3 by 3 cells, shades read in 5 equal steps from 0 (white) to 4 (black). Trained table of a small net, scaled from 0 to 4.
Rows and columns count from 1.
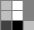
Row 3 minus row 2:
2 4 -1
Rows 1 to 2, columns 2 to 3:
0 2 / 0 2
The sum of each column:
5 4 5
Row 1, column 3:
2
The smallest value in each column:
1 0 1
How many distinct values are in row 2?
3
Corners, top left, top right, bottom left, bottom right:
1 2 3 1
